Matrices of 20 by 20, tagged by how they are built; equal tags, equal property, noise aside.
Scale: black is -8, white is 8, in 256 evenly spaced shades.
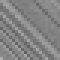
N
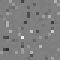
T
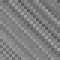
N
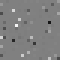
T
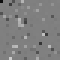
T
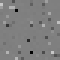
T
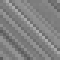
N
